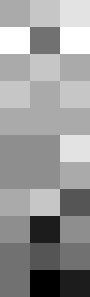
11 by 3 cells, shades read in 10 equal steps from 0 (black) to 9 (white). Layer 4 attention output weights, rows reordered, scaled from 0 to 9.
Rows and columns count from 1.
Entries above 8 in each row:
0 2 0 0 0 0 0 0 0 0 0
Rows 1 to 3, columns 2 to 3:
7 8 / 4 9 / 7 6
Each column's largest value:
9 7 9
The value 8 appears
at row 1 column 3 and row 6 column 3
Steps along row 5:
same same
